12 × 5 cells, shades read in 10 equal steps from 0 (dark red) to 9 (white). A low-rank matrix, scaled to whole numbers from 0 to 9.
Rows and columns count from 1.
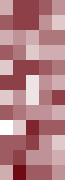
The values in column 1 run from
2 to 9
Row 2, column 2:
2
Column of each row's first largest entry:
1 5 1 3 1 3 3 5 1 5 5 1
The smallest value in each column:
2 0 1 3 2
